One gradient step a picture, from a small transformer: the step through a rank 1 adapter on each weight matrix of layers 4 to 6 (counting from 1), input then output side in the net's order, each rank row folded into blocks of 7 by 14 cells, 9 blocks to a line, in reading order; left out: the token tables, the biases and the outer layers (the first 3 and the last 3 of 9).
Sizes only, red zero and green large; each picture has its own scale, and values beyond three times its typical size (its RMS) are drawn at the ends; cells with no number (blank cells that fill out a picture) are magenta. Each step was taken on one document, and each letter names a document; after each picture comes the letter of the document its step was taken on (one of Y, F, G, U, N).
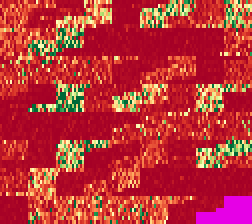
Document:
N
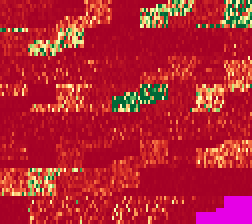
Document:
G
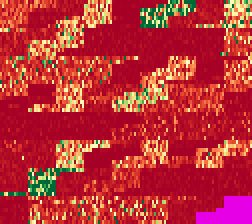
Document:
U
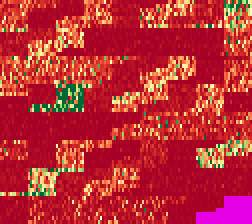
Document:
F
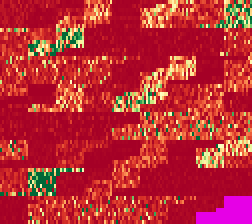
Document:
U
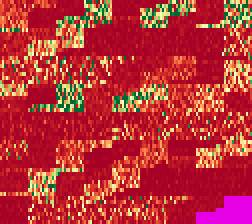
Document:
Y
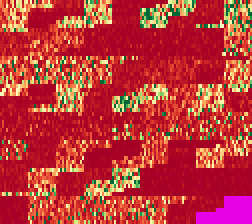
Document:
Y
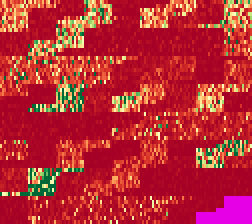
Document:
F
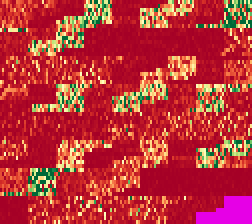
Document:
Y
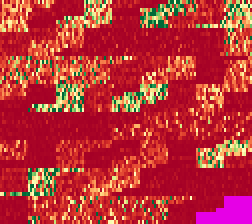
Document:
F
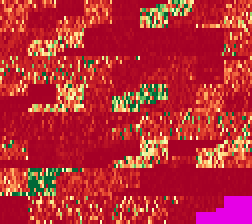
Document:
G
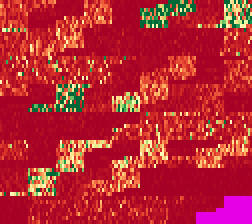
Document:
N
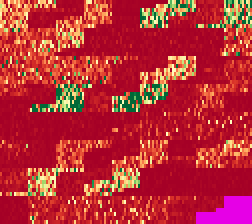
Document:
N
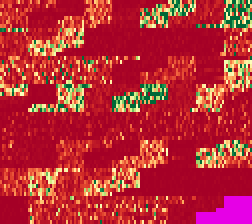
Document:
G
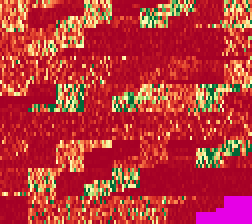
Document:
Y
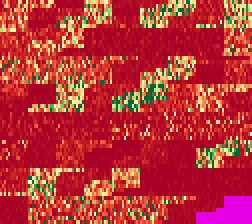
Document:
Y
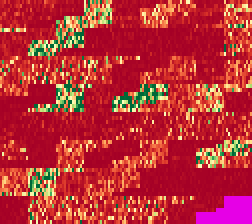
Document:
G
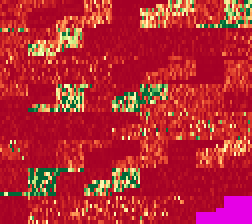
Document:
U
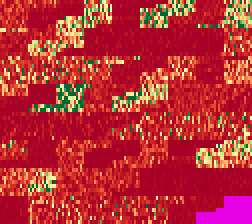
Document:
G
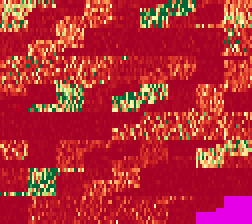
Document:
F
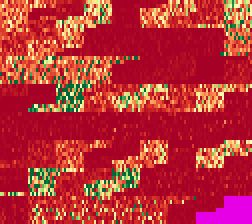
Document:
U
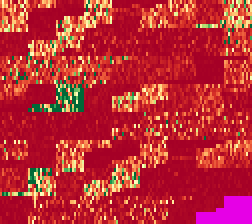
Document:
F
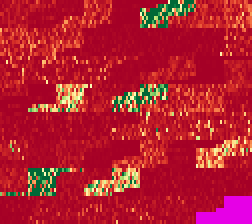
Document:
U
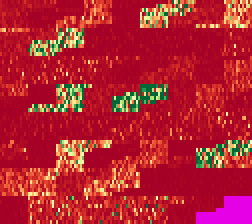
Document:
G
